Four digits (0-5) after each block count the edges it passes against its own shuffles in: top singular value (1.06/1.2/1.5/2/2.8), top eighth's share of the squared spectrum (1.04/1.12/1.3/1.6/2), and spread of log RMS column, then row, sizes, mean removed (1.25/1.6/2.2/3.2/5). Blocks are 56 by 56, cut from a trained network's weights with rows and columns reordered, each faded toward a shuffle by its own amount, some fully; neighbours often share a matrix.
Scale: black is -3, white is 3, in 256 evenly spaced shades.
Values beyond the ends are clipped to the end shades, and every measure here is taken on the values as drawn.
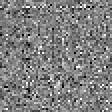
3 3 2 2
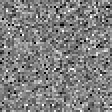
2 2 0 1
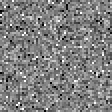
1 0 0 0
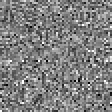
2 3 1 1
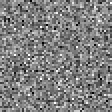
0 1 0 0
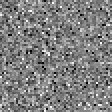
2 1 0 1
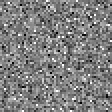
1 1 0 0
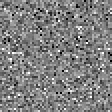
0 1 0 0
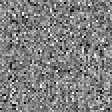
2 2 1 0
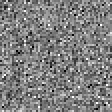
0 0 0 0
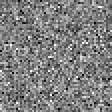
0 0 0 0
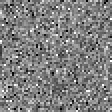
1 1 0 0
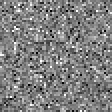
2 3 1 1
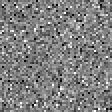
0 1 0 0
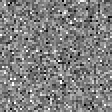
0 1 0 0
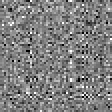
4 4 2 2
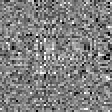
3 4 2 2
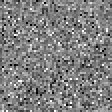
0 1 0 0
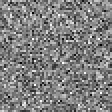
2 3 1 0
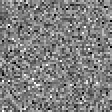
0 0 0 0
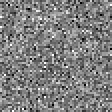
0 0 0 0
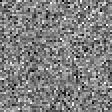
1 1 0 0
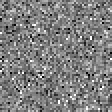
1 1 0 0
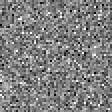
0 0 0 0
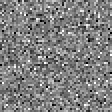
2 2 0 0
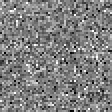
2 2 1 0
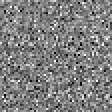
3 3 1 1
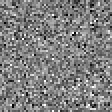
2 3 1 1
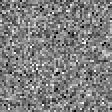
0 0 0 0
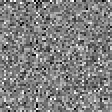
2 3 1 1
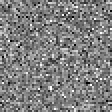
1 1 0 0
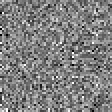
3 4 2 1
